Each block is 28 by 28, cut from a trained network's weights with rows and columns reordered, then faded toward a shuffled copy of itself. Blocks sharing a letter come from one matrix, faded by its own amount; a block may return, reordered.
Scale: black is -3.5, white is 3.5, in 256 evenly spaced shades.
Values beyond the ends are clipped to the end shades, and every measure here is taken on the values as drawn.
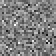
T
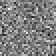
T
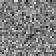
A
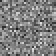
A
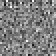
A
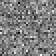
A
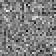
A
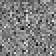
T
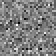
A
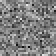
A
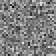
T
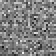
A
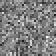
T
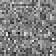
A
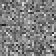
T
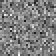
T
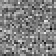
A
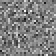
T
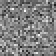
A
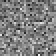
A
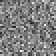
T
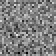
A
